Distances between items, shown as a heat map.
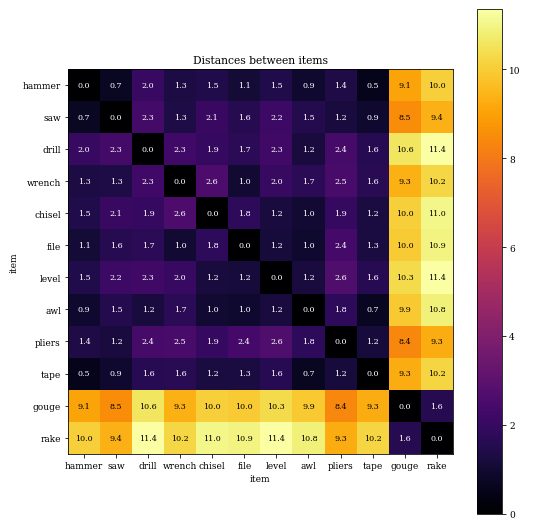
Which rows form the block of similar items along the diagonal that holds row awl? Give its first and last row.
hammer to tape
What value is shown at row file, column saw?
1.6
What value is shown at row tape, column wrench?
1.6
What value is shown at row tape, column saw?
0.9
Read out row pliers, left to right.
1.4 1.2 2.4 2.5 1.9 2.4 2.6 1.8 0.0 1.2 8.4 9.3
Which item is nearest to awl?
tape
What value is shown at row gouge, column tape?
9.3
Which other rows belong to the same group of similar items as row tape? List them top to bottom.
hammer, saw, drill, wrench, chisel, file, level, awl, pliers
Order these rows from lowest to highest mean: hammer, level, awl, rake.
hammer, awl, level, rake
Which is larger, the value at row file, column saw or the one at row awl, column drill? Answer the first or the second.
the first
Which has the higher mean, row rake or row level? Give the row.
rake
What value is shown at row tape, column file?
1.3
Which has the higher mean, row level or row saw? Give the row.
level
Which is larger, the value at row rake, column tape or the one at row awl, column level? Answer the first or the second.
the first
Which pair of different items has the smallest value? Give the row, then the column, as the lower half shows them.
tape, hammer
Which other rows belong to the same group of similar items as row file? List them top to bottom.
hammer, saw, drill, wrench, chisel, level, awl, pliers, tape
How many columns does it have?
12
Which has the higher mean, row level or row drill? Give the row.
drill
